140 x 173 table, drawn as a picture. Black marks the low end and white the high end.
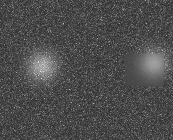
The middle right is the smoothest part. No single row or column stands out from its neighbours. An odd patch, calmer than its surroundings, sits in the middle right. Overall the values sit about 30% of the way up the scale. Two bumps rise from the field.
